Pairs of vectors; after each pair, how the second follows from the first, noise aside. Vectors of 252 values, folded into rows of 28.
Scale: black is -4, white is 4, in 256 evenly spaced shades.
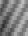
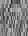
shuffled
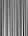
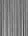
shrunk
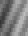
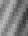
reversed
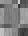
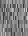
shuffled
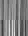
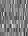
shuffled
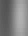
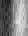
scaled up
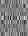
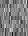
shuffled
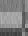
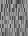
shuffled
